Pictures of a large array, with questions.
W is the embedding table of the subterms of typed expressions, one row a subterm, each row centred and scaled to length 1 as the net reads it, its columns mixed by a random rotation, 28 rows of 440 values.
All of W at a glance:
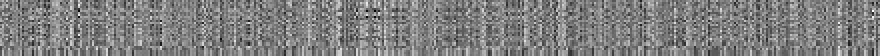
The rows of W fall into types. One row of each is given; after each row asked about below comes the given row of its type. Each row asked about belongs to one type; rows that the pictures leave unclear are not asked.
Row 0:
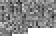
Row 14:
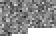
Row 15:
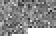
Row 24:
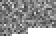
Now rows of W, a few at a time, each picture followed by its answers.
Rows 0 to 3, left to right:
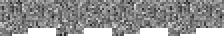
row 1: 14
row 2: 0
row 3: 0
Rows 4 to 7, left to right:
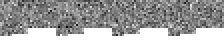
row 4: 15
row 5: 15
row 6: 24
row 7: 0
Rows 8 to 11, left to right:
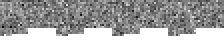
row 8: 15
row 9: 0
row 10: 14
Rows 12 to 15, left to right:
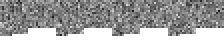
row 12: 0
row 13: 24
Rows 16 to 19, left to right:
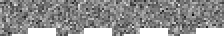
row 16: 14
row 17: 0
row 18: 15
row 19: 0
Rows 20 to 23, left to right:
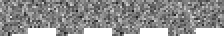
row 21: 14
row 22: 14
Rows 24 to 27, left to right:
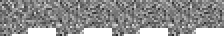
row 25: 24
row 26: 24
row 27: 24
